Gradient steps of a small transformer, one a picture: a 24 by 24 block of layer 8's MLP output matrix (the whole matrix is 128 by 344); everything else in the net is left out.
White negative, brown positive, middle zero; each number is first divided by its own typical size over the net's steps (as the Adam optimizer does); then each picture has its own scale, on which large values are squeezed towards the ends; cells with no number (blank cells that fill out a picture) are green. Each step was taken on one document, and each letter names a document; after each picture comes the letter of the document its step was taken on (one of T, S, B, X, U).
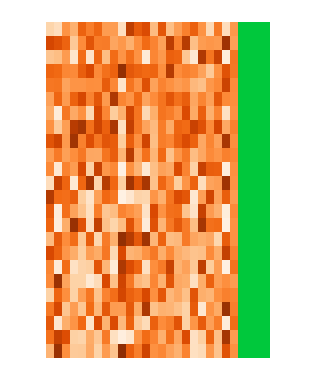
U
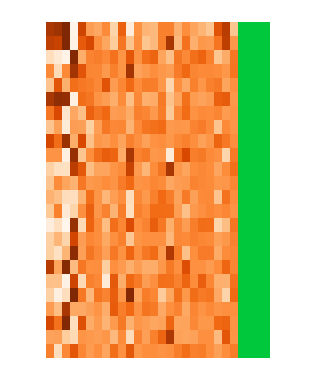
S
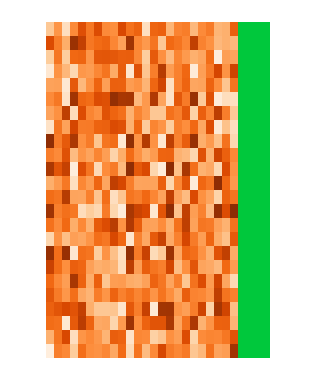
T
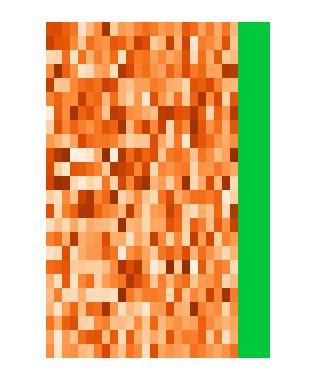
U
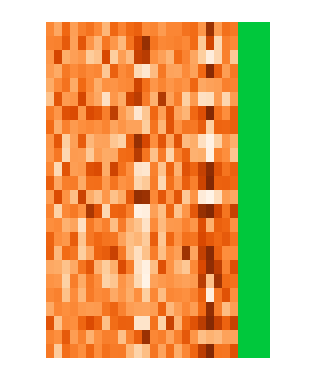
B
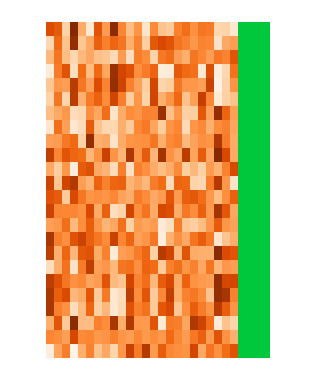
T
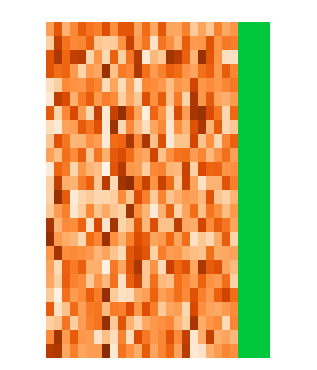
U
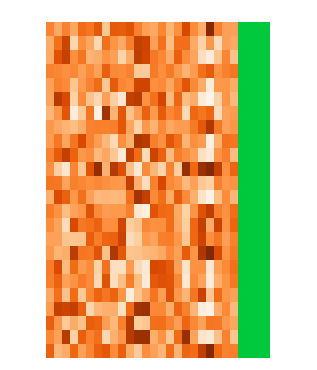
B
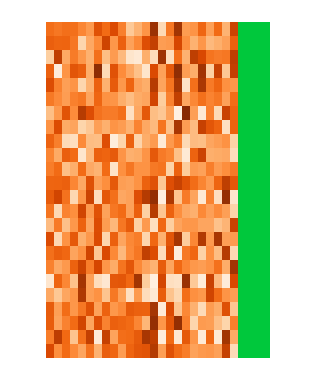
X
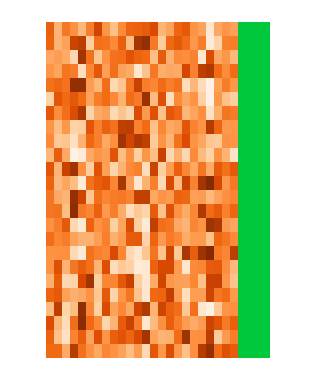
B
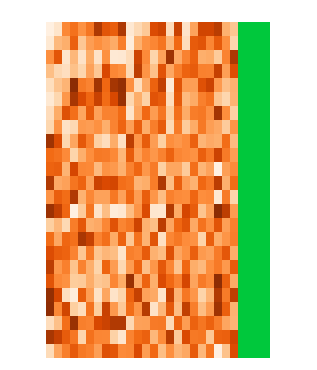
T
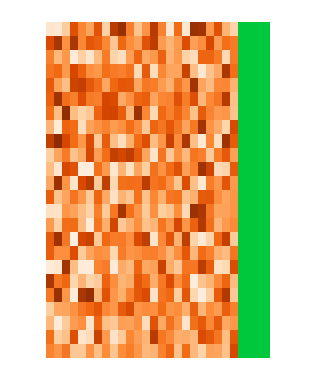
U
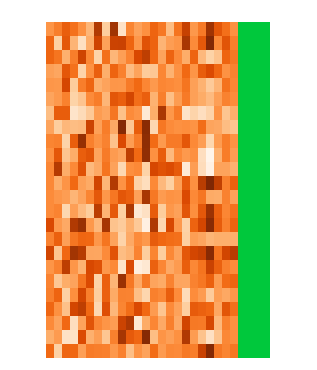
B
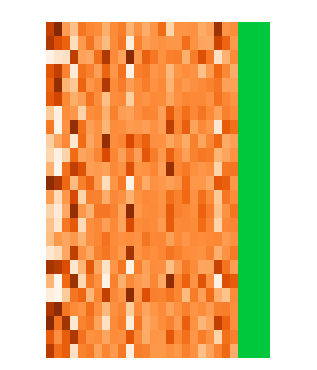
S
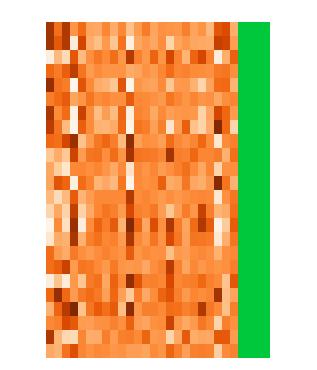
S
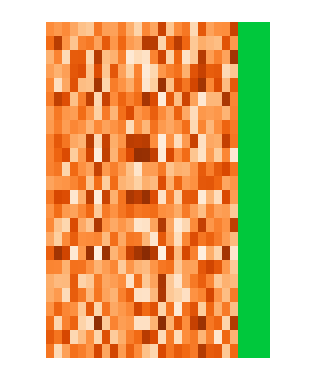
X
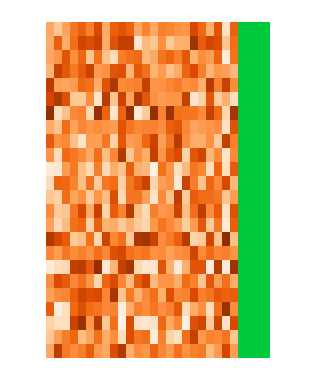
U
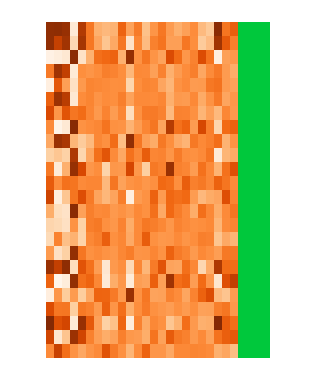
S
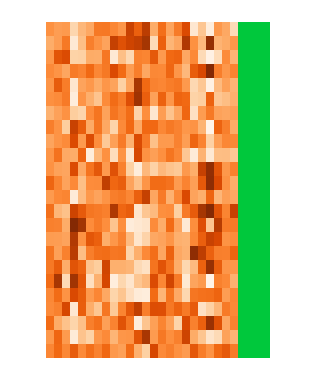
B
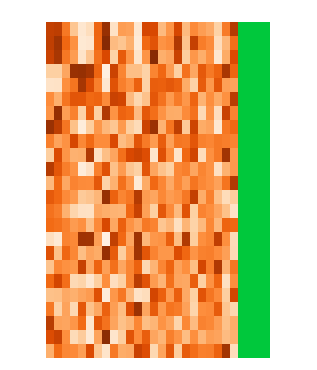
X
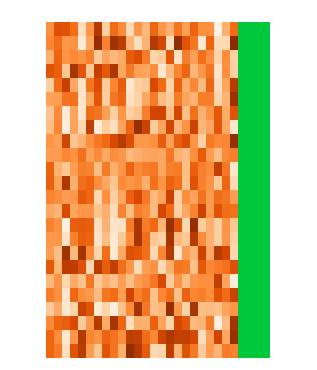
T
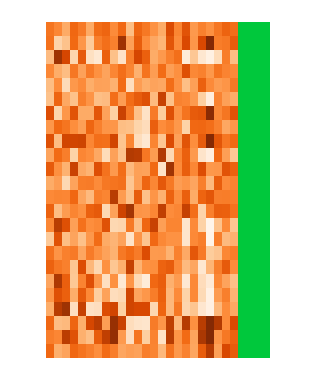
B
